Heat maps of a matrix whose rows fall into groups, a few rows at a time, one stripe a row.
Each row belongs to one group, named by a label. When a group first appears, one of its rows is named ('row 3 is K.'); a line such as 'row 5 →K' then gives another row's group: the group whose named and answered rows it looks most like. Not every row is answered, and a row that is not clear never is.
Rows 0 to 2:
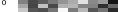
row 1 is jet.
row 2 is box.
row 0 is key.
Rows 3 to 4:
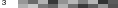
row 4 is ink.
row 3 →jet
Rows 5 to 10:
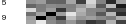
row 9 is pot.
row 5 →box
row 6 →key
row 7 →jet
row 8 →key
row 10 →ink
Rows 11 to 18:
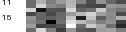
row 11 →ink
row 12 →ink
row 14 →key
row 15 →box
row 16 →key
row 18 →ink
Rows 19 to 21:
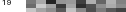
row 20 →ink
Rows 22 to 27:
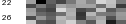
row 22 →pot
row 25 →box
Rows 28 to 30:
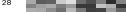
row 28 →box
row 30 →ink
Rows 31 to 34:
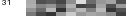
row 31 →pot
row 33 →jet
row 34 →key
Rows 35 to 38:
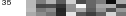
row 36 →pot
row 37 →jet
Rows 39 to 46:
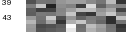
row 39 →key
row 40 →box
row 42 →ink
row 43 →jet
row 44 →jet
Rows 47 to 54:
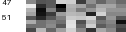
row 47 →box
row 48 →pot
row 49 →pot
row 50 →pot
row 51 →key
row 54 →ink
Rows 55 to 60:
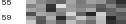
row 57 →box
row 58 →ink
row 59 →jet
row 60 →jet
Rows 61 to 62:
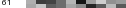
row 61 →box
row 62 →ink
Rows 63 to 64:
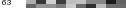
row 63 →jet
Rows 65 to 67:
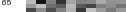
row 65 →pot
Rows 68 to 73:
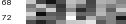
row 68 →pot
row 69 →ink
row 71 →pot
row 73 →key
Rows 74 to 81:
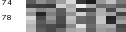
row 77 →pot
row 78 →jet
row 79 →jet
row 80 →pot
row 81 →pot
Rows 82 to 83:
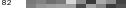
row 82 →ink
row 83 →box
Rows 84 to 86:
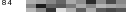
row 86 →box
